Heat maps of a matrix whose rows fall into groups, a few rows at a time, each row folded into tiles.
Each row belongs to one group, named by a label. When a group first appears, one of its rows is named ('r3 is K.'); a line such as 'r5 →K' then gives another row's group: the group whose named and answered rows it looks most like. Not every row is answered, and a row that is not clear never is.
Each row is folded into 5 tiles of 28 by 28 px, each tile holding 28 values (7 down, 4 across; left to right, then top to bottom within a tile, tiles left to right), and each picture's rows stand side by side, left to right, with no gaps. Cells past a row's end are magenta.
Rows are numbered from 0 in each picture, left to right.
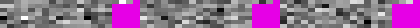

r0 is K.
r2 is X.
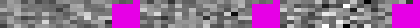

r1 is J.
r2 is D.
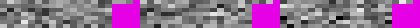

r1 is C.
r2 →K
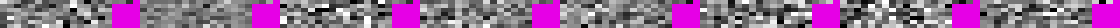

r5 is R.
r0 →D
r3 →J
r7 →C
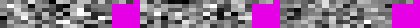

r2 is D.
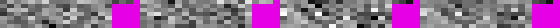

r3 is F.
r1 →R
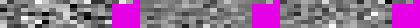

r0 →K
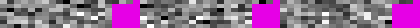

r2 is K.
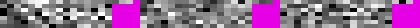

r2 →C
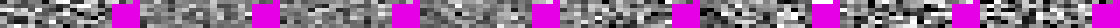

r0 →C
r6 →R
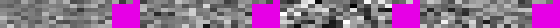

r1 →D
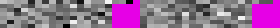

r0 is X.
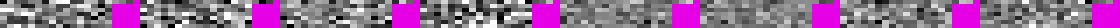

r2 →K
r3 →R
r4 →X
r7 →R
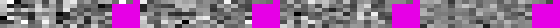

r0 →X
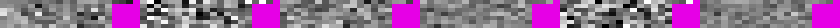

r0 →F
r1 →X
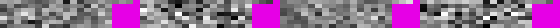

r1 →F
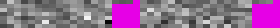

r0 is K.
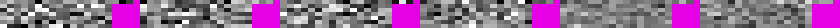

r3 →R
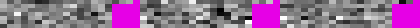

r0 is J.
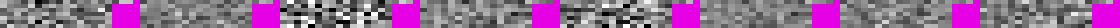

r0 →J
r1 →K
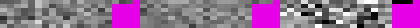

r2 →F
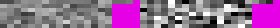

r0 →D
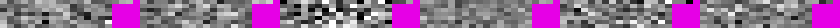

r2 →R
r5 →C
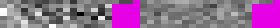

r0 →F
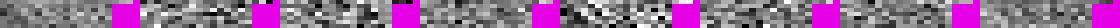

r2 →F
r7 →F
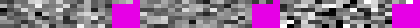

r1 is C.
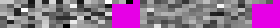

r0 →X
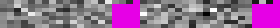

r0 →X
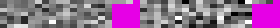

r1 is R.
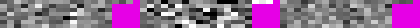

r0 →C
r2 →D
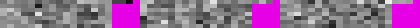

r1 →X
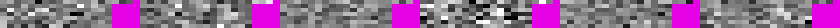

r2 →C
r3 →K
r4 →X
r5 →K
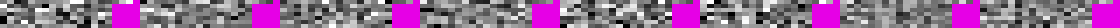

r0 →X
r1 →C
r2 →R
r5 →X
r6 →X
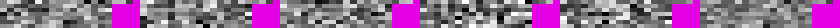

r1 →X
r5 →D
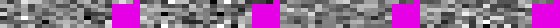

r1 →F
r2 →C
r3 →D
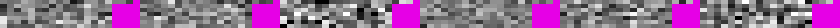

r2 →J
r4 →C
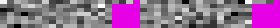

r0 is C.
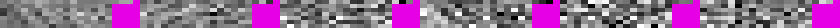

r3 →F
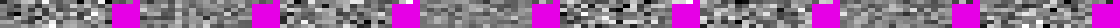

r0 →R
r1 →J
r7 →D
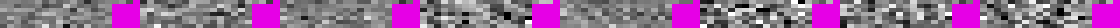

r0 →D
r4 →F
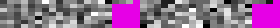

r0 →R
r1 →D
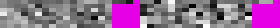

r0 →F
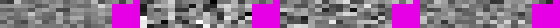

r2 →C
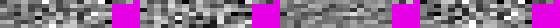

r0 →R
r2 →C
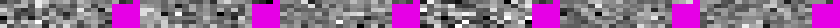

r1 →F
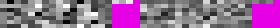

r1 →J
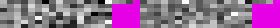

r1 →R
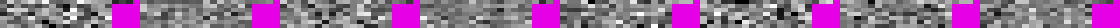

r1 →J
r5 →J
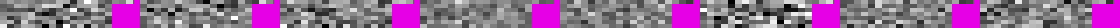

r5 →R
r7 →D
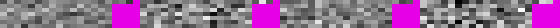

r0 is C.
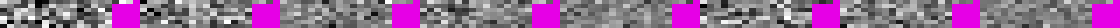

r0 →J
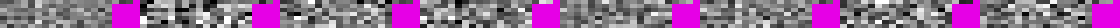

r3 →J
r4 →R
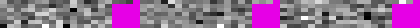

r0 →D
